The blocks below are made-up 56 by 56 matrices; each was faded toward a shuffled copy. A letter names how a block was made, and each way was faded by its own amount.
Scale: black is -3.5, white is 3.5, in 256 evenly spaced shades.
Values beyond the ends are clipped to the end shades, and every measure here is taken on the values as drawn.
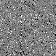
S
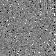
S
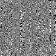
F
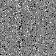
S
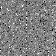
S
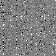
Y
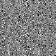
F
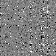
Y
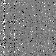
Y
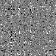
Y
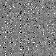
Y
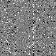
Y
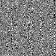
F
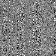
F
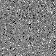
S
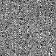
F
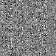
F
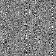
F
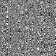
F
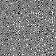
Y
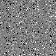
Y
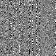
F
